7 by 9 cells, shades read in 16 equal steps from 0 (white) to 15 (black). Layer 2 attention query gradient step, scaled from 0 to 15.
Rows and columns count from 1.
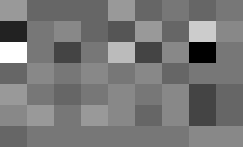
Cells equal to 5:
0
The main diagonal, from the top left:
6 8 11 7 7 9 8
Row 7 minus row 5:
3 0 -1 0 1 0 1 -4 -2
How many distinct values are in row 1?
3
